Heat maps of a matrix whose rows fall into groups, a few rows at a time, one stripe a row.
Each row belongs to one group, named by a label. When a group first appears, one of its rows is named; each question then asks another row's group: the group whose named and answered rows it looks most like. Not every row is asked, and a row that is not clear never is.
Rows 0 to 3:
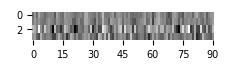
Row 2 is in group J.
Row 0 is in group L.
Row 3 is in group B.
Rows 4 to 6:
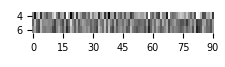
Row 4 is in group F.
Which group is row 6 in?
B
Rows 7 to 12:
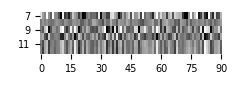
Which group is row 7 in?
J
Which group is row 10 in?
B
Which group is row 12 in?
F
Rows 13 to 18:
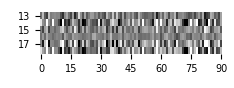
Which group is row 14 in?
J
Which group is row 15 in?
F
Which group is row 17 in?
F
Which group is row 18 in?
J
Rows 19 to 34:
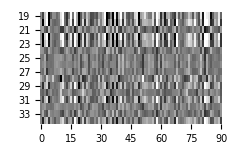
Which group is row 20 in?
F
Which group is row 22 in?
F
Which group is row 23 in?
F
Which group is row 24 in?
B
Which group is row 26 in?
L
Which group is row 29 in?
F
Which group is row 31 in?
F
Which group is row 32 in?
L
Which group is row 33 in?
B
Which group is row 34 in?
F
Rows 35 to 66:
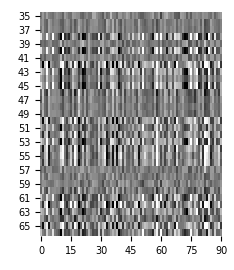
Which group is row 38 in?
J
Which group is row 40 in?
J
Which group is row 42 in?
F
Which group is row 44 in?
J
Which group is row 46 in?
B
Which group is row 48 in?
B
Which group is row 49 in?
B
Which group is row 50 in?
F
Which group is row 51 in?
J
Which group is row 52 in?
F
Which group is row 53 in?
J
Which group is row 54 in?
F
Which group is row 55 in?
F
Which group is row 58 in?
B
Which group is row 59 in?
L
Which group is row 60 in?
B
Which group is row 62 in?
F
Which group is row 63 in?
J
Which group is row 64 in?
B
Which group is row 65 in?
F
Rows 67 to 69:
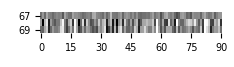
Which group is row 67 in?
L
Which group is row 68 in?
F
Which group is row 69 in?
F
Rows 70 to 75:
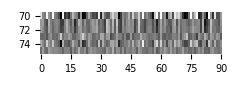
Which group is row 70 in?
J
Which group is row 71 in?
B
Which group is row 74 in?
J
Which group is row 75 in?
B
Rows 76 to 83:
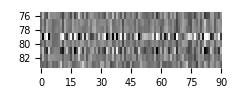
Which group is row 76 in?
B
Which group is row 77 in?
L
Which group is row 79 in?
F
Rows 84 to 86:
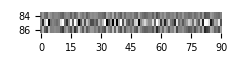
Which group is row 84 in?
B
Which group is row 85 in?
F
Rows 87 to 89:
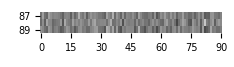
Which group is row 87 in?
B
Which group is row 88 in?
L
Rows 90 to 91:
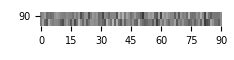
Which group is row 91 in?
B
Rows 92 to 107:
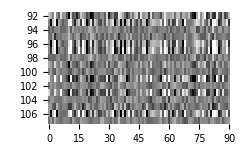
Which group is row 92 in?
J
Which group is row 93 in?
F
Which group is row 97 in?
F
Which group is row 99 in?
J
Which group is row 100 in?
B
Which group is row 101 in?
J
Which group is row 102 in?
L
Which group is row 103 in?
J
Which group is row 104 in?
L
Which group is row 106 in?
F
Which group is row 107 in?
L
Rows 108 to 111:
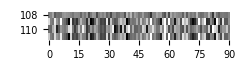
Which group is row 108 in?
L
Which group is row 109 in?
J
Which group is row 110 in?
F
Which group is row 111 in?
J
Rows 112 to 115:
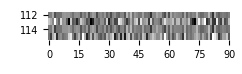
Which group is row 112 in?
L
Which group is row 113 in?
J
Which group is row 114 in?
L
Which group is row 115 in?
F
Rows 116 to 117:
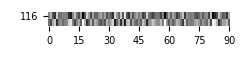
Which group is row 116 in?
B
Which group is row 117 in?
F
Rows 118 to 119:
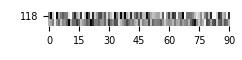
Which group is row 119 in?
J
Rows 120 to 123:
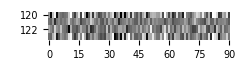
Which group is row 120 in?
F
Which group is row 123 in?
F
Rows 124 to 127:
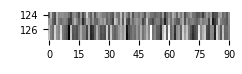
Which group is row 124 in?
B
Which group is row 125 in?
B
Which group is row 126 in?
J
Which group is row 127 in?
J
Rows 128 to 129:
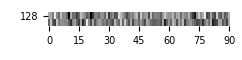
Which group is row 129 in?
B
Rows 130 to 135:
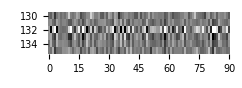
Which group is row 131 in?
B
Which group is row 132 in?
F
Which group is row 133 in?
B
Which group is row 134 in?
B
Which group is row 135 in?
L
